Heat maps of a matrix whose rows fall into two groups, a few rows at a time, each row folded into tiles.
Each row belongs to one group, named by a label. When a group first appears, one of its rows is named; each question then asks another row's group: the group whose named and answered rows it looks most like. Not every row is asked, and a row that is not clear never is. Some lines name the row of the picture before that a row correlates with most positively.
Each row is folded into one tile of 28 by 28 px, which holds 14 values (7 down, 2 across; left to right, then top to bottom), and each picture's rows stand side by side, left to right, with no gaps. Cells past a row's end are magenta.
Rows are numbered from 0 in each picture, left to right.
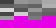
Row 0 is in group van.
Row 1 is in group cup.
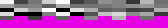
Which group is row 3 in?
van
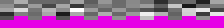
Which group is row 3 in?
van
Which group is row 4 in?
van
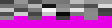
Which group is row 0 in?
van
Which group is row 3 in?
cup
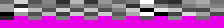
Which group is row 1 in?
van
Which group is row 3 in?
van
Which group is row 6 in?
van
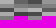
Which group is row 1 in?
van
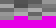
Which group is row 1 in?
van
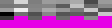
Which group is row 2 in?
cup
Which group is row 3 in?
van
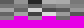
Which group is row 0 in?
van
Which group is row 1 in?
van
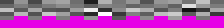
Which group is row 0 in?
van
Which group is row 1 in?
van
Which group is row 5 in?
van
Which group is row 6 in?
cup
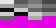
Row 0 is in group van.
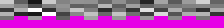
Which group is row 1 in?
van
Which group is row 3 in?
cup
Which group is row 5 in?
van
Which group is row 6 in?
van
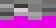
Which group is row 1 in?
cup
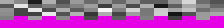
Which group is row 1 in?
van
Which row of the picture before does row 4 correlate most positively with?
0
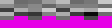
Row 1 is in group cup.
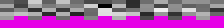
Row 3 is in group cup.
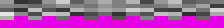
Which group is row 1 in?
van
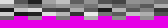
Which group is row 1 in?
van
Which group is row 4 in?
van
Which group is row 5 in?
cup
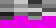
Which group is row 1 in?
van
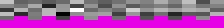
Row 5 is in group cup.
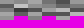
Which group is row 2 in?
van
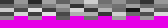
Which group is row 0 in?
van
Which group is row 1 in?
van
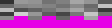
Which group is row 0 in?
van
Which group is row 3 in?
cup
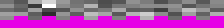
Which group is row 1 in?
cup
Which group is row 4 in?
van
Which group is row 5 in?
cup
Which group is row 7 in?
van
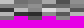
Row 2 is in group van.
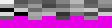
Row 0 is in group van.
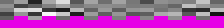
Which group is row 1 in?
van
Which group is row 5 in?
van
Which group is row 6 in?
cup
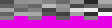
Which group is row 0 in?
van
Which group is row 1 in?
cup
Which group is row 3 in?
van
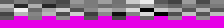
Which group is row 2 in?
van
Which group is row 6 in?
van
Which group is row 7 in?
van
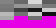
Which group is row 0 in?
cup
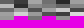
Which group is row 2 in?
van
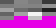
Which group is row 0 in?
van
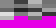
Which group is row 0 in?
cup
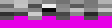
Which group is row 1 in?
cup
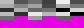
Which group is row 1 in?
cup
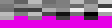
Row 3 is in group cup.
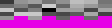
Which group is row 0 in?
van
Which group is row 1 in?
cup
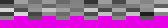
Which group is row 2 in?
van
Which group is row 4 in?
van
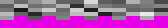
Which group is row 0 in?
cup
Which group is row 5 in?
cup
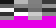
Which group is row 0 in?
van
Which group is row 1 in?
cup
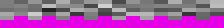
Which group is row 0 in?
cup
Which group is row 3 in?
cup
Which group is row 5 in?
cup
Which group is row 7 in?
cup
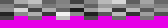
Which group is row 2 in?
cup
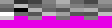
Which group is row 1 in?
van
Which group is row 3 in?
van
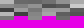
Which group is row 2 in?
cup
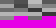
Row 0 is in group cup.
